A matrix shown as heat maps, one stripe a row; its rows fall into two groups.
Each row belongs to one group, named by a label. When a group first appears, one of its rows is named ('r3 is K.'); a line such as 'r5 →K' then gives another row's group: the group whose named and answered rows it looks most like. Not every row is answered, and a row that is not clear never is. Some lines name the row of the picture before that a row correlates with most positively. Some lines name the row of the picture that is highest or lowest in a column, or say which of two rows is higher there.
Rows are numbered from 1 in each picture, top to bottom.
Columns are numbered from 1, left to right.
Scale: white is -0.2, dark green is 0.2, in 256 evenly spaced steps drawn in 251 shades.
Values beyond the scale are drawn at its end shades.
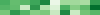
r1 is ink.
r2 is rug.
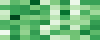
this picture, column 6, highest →7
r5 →ink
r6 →rug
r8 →ink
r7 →rug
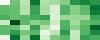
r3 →rug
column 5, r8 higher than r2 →No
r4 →ink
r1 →rug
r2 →rug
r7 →rug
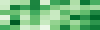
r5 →rug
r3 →rug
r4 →rug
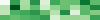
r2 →rug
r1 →rug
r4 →ink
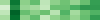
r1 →rug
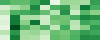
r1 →ink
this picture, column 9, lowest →1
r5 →rug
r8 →rug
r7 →rug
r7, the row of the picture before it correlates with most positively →2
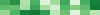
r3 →ink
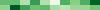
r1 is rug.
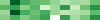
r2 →rug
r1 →ink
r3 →ink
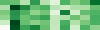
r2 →ink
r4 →ink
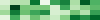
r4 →rug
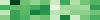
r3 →ink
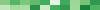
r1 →ink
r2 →rug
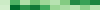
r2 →ink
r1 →rug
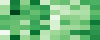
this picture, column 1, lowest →7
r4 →ink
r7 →rug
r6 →ink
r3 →ink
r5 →rug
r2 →ink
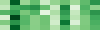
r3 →rug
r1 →rug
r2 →ink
